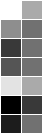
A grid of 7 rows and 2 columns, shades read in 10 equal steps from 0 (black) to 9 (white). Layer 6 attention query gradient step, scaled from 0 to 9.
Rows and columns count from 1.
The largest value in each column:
9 6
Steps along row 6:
up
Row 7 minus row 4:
-2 0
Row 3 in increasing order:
2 4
